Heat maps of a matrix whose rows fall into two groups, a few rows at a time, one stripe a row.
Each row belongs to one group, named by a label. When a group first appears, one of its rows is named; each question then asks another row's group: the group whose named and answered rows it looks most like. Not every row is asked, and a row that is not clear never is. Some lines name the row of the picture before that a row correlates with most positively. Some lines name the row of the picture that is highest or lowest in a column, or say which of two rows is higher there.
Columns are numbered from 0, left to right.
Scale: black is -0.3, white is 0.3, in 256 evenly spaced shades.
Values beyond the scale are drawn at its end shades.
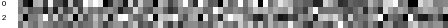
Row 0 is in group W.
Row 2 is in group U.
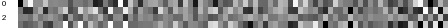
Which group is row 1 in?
W
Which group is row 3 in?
W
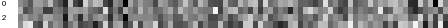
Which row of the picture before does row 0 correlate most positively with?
2
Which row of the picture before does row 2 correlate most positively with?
2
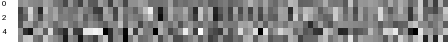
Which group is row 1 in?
U
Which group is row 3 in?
U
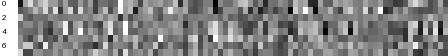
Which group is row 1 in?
U
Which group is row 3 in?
W
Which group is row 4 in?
W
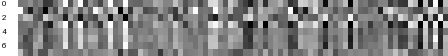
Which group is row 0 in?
W
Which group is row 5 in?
W
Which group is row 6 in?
W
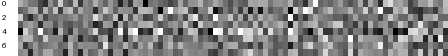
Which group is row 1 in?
U
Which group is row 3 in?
U
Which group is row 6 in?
U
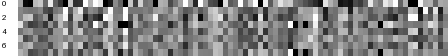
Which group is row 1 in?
W
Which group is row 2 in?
W
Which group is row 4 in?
W
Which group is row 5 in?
U
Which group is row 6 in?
W
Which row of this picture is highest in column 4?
0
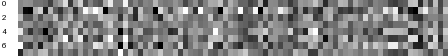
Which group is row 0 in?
W
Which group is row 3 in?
W
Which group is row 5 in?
W
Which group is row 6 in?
U
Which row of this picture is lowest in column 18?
7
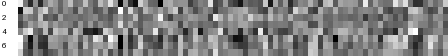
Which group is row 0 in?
U
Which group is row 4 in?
W
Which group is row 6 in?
U
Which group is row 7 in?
U
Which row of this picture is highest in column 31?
1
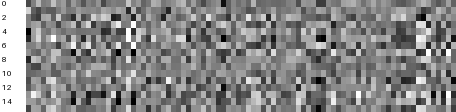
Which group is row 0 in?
U
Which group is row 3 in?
W
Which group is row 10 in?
W
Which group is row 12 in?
U
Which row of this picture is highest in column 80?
7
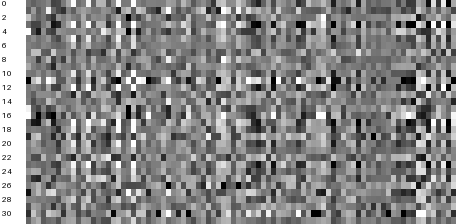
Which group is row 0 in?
W
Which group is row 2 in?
U
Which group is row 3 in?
W
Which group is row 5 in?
W
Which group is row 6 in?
W
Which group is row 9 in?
U
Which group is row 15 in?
U
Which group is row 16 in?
U
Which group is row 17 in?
W
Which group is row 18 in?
W
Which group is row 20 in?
W
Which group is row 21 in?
W
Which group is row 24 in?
W
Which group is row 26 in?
U
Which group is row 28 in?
W
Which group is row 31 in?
W
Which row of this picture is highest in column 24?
16
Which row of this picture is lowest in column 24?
11
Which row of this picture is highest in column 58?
16
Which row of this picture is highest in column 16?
22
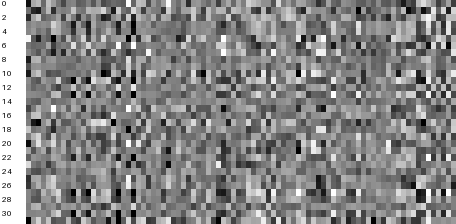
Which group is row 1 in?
W
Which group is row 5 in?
U
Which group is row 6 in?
W
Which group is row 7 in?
U
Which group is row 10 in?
U
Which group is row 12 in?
W
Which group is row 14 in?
W
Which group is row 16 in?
W
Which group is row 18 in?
U
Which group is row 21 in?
U
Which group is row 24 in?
W
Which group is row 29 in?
W
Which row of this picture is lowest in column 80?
6
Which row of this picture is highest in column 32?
5
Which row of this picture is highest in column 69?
15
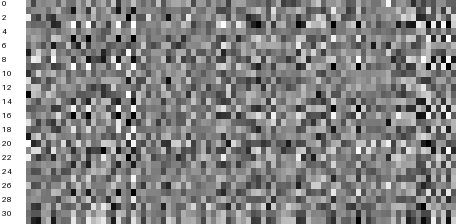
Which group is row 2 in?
U
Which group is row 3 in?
W
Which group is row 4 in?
W
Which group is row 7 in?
U
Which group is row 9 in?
W
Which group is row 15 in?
W
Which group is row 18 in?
W
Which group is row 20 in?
U
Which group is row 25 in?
W
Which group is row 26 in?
U
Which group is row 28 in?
W
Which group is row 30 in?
W
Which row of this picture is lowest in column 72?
17
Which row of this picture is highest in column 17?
8
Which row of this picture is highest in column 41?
20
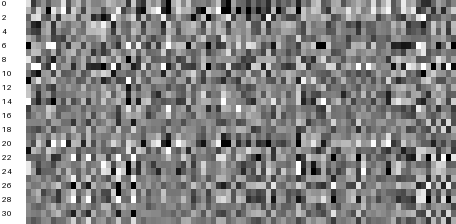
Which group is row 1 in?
U
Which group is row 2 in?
W
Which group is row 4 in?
W
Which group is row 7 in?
W
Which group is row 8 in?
U
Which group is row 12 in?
U
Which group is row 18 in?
W
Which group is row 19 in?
U
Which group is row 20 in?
U
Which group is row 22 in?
W
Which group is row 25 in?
W
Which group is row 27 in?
W
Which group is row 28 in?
W
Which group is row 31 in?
W
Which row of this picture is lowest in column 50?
1
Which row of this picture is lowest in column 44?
1
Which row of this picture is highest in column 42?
15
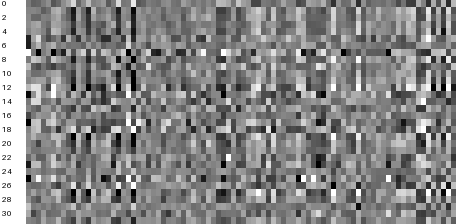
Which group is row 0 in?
W
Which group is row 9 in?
U
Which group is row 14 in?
W
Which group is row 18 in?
W
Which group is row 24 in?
W
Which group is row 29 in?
W
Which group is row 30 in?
U
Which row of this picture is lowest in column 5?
7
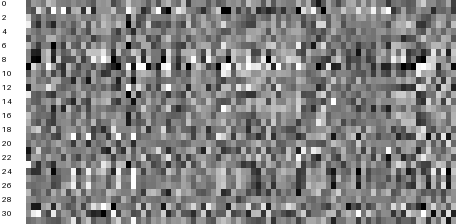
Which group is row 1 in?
U
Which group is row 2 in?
U
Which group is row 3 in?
U
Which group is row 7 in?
W
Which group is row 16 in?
U
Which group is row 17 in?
U
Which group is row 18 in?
W
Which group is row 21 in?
U
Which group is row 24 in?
W
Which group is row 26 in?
W
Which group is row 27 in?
U
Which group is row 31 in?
W
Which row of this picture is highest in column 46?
9
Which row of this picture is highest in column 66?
30
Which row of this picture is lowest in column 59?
1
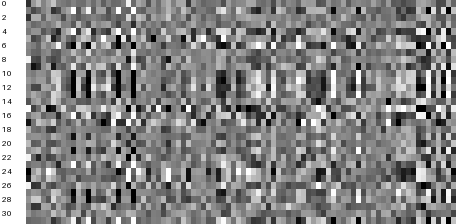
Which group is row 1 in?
W
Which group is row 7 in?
W
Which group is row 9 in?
W
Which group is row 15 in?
U
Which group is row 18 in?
U
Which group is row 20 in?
U
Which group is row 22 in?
U
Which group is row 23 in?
W
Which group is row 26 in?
U
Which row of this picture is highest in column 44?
24
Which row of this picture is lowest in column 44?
15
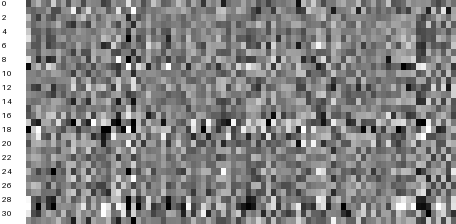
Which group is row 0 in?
U
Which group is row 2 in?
U
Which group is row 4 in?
U
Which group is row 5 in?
U
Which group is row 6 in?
U
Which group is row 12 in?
W
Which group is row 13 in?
U
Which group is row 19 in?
W
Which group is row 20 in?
U
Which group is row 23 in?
W
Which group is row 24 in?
U
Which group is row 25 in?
W
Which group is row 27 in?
W
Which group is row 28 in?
U
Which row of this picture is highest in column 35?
30
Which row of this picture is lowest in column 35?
18
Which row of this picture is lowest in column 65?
17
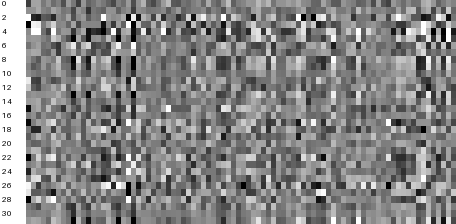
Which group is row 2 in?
U
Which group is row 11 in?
U
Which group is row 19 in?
U
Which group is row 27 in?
U
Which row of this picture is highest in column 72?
17
